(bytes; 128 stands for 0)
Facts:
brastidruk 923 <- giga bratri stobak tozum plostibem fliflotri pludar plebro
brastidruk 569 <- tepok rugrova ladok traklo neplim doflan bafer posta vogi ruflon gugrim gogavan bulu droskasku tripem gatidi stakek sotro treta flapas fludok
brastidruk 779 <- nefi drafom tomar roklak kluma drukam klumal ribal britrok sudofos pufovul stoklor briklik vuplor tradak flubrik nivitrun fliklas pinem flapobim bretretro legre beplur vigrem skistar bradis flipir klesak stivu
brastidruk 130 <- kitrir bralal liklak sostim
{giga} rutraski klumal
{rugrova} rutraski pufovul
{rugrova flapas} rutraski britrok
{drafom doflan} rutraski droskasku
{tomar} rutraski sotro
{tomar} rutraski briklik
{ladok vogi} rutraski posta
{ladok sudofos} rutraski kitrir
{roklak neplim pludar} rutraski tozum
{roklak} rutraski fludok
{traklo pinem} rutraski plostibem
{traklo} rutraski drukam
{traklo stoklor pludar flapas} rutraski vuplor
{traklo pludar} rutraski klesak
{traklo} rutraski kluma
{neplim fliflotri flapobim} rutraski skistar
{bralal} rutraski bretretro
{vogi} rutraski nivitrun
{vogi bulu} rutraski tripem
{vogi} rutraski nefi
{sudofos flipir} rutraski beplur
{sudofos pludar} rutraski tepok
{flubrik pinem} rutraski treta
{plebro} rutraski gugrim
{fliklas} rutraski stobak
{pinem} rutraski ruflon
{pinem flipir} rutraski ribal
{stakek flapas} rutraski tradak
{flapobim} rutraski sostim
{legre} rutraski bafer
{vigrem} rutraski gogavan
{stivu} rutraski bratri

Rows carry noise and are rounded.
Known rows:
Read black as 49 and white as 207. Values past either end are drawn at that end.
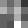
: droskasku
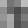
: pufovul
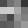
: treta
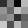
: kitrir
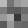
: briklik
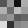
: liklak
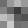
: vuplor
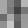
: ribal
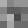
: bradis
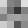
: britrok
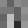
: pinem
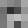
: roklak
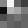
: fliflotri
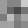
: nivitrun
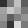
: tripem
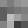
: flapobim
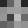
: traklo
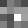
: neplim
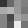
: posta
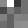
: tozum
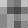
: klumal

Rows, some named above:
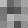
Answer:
tomar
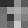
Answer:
ladok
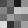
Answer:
bralal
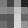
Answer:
doflan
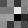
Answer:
sostim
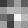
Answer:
bulu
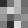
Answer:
tripem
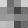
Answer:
tradak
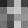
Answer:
vogi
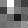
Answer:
plostibem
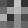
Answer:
flapas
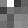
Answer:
tozum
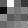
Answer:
pludar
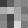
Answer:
posta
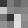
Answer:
tepok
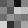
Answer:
bralal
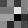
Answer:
sostim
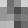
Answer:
tradak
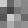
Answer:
drafom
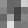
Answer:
beplur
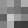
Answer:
skistar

